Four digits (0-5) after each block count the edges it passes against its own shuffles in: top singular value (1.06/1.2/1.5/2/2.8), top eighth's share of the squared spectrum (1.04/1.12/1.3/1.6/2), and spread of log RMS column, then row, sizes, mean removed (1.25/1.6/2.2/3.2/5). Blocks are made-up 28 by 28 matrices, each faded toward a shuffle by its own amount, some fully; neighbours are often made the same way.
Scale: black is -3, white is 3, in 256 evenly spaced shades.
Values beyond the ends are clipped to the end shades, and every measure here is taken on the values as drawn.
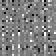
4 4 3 2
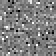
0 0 0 0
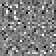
2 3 1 1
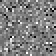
2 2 1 1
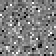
0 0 0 0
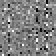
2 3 2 0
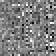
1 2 3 0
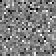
1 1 0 1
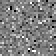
0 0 0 0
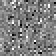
1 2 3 0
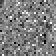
1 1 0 0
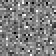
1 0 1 0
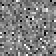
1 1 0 0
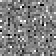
1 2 2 1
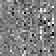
1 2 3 0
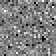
0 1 0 0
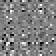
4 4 2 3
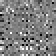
3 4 2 2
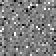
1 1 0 0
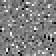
0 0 0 0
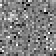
1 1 1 0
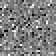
1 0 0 0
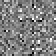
3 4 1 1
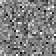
0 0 0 0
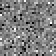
0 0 0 0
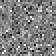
2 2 0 0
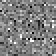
3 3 1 1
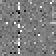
3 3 1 0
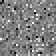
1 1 0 0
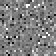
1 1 0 1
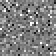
1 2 0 0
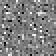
1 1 1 0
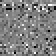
1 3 0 2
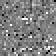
1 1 0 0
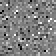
2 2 0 0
